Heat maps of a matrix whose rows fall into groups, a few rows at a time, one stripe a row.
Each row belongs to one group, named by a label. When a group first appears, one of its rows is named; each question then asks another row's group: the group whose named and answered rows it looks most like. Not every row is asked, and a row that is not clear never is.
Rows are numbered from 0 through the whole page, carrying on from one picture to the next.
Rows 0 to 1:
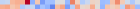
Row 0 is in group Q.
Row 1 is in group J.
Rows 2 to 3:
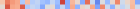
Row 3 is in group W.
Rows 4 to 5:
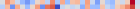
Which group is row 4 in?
W
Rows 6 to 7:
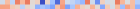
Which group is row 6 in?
Q
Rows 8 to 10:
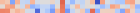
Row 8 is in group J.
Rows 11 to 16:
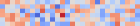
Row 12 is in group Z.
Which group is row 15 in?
Q
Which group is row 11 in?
J
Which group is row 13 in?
J
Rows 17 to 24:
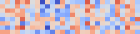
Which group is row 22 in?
J
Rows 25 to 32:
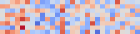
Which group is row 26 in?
J
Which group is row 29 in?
Q
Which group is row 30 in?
J
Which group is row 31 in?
Z
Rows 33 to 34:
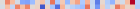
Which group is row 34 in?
Q
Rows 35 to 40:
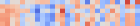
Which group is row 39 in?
J
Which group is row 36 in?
J
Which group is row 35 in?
Z
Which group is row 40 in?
J
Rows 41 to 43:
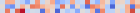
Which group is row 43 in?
W
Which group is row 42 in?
Z
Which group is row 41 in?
W
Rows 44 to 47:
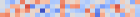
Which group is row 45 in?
Q
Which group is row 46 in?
Q
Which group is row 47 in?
J
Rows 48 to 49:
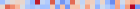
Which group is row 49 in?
W
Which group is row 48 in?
W
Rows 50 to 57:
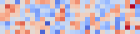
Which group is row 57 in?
Q
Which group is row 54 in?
J
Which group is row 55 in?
Z
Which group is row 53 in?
J
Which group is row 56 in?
Z
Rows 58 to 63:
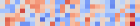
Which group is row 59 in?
Z
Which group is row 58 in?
Z
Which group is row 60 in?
Z
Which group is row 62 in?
W
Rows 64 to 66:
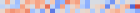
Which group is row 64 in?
Z
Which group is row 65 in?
Z
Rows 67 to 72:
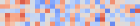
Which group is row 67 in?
Q
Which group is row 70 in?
W
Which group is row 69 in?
Z
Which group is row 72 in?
W
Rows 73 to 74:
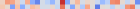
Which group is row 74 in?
J
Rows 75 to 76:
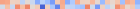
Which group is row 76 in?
Q
